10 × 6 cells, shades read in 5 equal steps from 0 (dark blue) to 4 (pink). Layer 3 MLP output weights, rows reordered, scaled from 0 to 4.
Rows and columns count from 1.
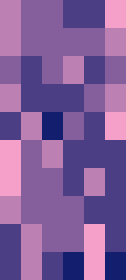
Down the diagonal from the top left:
3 2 2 1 1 1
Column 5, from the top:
1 2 1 2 1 1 3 1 4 4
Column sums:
25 21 17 15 20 20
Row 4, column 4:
1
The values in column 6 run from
0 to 4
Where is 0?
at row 5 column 3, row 10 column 4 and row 10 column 6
